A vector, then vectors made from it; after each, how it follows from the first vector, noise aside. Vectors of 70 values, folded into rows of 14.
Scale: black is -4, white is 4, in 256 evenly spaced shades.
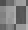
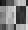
scaled up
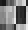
scaled up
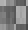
negated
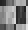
scaled up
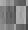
negated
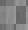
shrunk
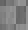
shrunk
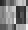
scaled up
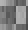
negated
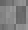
shrunk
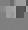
partly zeroed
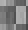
negated
